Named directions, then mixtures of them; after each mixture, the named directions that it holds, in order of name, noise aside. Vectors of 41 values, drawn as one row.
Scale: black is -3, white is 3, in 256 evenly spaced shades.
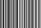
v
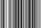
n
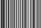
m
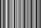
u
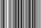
n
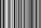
n, u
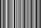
u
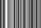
n, u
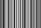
m, u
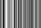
n, u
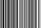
v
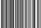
m, u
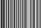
m
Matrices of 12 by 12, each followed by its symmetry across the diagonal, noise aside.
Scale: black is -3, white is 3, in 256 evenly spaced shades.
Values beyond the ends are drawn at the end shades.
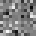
antisymmetric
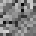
symmetric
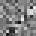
antisymmetric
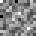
symmetric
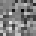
antisymmetric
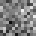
antisymmetric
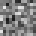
antisymmetric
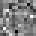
antisymmetric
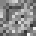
symmetric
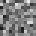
antisymmetric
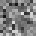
symmetric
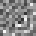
symmetric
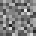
antisymmetric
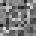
symmetric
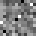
antisymmetric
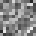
symmetric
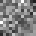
symmetric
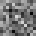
symmetric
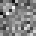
symmetric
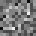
symmetric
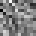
antisymmetric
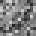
symmetric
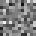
antisymmetric
